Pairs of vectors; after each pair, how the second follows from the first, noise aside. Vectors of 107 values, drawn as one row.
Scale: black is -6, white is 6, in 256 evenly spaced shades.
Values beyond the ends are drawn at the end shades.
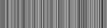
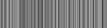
sign-scrambled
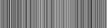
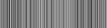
copied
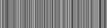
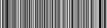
scaled up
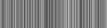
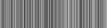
copied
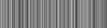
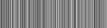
sign-scrambled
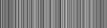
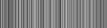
copied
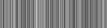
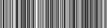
scaled up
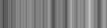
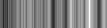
scaled up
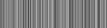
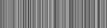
copied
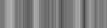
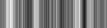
scaled up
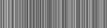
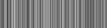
sign-scrambled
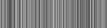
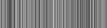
copied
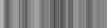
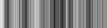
scaled up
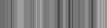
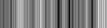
scaled up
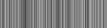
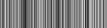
scaled up
